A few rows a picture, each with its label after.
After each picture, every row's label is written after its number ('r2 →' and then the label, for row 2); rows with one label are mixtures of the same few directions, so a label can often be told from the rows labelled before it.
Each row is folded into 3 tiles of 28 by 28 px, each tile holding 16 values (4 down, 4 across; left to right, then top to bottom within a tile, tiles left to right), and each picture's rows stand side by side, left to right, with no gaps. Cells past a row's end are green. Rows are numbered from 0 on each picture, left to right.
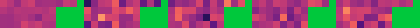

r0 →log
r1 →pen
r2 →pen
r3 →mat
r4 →pen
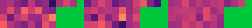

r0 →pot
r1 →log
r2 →mat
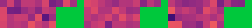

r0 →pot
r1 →pen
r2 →mat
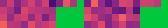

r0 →pot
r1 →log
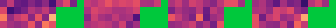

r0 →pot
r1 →pot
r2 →mat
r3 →pot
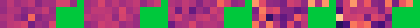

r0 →mat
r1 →mat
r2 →pot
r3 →pen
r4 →mat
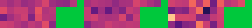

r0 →mat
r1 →pot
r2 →mat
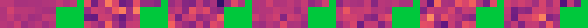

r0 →pen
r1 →log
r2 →pot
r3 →mat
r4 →pen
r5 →log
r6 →pen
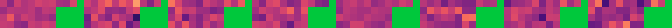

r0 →log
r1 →pot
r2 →pen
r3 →log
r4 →mat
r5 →pot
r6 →pen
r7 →log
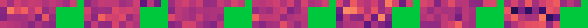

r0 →pot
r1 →pen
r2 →mat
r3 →mat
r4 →pot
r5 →log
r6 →pot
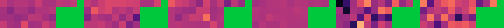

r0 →pen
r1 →pot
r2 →pen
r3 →pen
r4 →pen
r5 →log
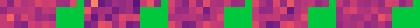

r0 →log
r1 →log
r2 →mat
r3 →mat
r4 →pot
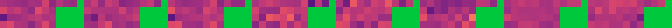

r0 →mat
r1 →log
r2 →mat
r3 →pen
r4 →log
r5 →pot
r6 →mat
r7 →pot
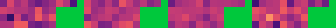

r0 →log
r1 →mat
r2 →pen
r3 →pen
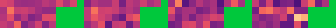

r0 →pen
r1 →pen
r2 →log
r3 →pot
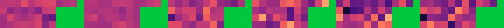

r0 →pot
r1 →log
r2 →mat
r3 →log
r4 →pot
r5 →mat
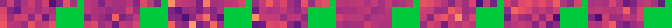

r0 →pot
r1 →mat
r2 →pen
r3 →mat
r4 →mat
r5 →pen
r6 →pot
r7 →log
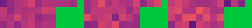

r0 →pen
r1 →mat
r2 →pen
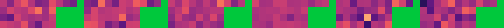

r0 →log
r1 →log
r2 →pot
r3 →log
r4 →mat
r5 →pen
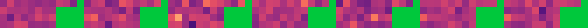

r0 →log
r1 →log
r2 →log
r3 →pot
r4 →log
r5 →mat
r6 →mat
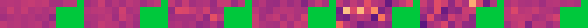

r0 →pot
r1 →mat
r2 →pot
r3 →pot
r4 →pot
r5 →pot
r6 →pen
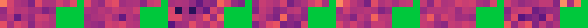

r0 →pen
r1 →log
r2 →pot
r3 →mat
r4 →pen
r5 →log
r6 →pen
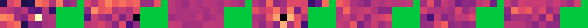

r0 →log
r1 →pot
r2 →mat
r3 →mat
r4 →pen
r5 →log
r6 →pot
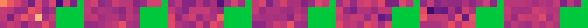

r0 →pen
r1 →log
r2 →pot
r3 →log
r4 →pot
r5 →pot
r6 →pen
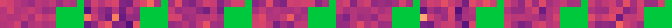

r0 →pen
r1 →mat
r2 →log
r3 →log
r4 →log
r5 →mat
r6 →mat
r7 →mat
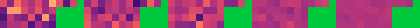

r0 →pot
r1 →pot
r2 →mat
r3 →log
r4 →log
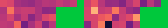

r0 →pen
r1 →pen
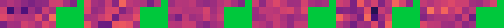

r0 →pot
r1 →mat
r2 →log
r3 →log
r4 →mat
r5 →pot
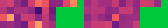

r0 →log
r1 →mat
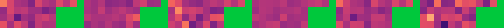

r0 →pen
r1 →pot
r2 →pen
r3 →mat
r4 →pen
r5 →log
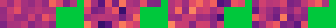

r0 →pot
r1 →mat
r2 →pot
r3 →mat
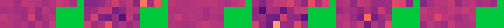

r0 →mat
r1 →pen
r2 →log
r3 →pen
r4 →mat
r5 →pen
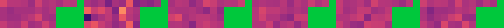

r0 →pen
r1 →mat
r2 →log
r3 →pen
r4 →mat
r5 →pen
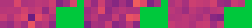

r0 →mat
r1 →pot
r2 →pot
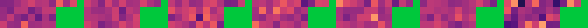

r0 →pen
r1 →mat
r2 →mat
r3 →pot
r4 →pen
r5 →log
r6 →log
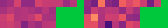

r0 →log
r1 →log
